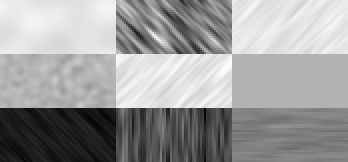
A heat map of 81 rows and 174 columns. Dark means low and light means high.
It is made of 3 by 3 panels. Panel 1,1: very high, smooth, faint in contrast. Panel 1,2: middling, slanting down to the right, strong in contrast. Panel 1,3: very high, slanting up to the right, faint in contrast. Panel 2,1: high, blotchy, faint in contrast. Panel 2,2: very high, slanting up to the right, faint in contrast. Panel 2,3: high, flat. Panel 3,1: very low, slanting down to the right, faint in contrast. Panel 3,2: low, streaked downward. Panel 3,3: middling, streaked across, faint in contrast.
